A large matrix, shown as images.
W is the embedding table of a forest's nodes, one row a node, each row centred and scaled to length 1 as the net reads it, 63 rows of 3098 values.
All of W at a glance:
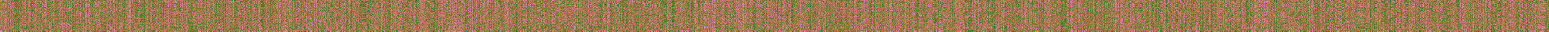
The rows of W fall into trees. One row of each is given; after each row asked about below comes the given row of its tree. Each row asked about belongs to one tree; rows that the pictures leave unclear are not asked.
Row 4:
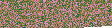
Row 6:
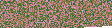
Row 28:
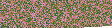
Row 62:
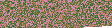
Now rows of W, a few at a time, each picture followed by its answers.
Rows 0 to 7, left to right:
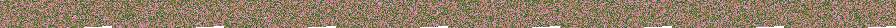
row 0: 62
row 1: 4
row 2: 28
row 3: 28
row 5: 28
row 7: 6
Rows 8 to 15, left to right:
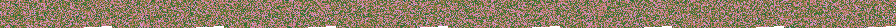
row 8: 4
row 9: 4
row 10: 4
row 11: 6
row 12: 4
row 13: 4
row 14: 6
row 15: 62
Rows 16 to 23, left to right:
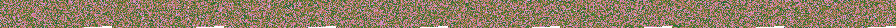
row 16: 28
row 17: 6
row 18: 4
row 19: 28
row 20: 6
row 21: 6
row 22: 28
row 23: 62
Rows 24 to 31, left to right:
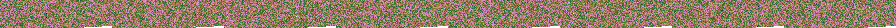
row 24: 4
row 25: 28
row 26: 62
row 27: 4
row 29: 4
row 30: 4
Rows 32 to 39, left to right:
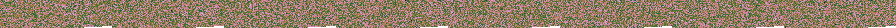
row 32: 6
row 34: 6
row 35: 4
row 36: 62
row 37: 28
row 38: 4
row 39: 4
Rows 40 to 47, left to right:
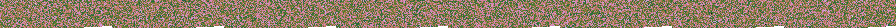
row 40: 28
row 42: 28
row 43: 4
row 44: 4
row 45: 62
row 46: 62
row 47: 28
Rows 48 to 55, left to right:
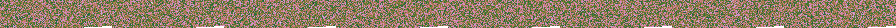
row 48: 28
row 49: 6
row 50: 62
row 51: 4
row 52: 62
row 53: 6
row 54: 6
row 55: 6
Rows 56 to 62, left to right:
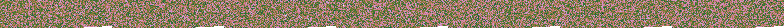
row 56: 6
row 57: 62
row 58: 62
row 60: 28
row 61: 62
